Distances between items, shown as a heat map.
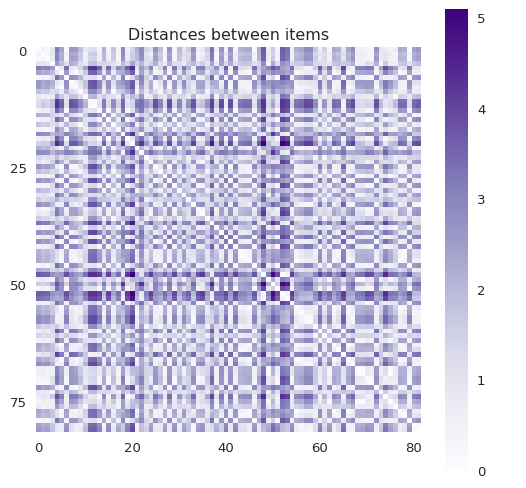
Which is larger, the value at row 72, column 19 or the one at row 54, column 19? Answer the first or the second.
the first
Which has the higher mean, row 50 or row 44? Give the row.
50
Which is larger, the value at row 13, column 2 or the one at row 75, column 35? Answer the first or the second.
the second
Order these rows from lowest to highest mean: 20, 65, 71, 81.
71, 81, 65, 20
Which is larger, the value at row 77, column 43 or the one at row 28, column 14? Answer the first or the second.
the second
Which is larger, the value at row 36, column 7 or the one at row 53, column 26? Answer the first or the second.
the second
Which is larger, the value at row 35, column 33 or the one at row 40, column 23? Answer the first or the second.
the first
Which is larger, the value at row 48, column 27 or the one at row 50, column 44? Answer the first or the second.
the first
